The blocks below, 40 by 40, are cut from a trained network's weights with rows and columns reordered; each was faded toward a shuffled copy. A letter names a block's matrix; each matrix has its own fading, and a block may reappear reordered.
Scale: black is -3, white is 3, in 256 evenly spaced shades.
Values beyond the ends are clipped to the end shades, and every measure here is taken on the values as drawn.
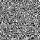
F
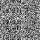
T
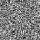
T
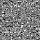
F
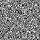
F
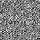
F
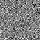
F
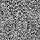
T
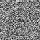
T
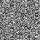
T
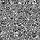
F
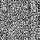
T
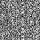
T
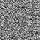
T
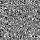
F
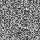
T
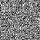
T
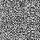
T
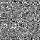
F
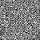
F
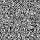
F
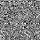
F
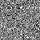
F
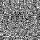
F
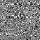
F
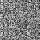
T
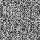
T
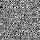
F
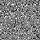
F
